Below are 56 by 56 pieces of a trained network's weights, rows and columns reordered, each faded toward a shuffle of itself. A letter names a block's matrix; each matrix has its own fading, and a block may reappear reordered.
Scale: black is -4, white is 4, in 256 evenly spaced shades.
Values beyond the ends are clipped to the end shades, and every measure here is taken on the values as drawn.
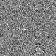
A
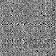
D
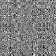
D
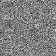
A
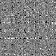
D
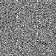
A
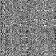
D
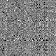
D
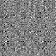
D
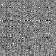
D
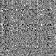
D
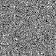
A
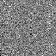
A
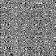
D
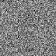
A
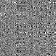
D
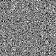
A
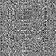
D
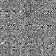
D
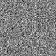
A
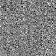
A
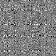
D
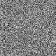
A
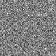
A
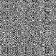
D
